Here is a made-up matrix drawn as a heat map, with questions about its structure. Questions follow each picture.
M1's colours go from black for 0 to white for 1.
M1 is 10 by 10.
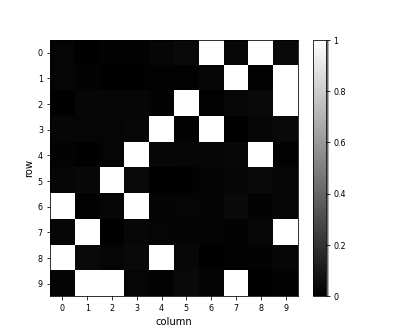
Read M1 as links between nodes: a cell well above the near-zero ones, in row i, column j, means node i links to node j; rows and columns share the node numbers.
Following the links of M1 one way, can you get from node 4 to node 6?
yes
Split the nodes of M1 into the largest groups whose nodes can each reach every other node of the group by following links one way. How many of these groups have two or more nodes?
2
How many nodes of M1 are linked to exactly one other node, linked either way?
1
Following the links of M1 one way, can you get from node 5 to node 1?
yes
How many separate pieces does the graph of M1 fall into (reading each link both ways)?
2
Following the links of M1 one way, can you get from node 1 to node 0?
no
